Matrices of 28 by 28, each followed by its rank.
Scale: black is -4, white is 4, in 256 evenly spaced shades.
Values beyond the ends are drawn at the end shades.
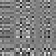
two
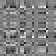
two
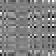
two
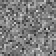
full rank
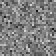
full rank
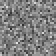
full rank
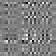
two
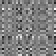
two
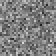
full rank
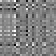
two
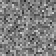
full rank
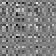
two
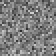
full rank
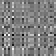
two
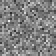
full rank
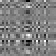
two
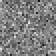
full rank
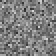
full rank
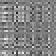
two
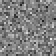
full rank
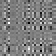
two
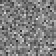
full rank
